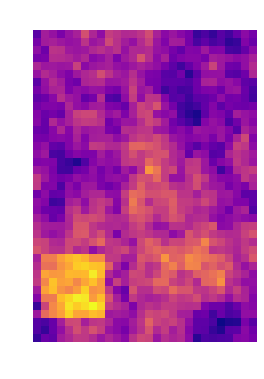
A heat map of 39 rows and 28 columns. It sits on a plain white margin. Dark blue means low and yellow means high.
Ninth with the highest average: bottom left. Odd patch: higher, in the bottom left. Roughest part: bottom left. Grain: blotchy. Mirror symmetry: none.
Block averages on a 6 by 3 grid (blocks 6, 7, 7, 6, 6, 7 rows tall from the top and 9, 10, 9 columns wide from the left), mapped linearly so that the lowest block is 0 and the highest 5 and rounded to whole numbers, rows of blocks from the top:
1 1 0 | 1 1 0 | 0 2 1 | 2 3 2 | 5 3 3 | 4 2 0
